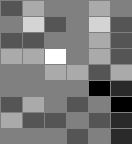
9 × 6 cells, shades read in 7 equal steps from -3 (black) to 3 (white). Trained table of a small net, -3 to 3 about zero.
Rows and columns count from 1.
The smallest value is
-3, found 2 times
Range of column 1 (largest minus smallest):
2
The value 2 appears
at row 2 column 2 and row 2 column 5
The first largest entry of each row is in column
2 2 5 3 3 1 2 1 1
